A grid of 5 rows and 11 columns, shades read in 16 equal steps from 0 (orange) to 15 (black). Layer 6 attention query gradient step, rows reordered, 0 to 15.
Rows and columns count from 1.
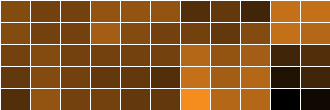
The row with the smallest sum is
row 2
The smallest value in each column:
7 6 8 5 6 6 0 4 4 3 3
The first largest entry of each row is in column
9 8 10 10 10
